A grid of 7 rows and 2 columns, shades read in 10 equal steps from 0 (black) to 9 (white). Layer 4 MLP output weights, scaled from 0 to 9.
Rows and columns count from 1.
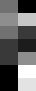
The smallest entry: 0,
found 3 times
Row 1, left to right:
4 0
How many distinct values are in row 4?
2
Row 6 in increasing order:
0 9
